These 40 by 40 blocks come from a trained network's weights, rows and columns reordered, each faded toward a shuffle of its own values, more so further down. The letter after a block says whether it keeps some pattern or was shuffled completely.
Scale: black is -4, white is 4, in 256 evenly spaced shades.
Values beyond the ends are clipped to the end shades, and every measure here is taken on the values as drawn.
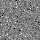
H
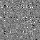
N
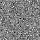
H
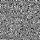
N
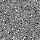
H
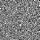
N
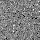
H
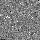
H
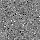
H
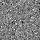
H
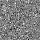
H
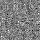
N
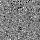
N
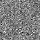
N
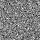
H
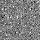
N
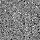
N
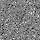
H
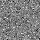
H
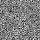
N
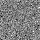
H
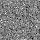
H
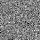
N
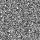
H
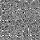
N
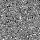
H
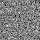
H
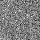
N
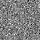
N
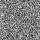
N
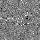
N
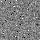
H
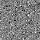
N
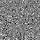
N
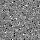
H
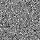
H
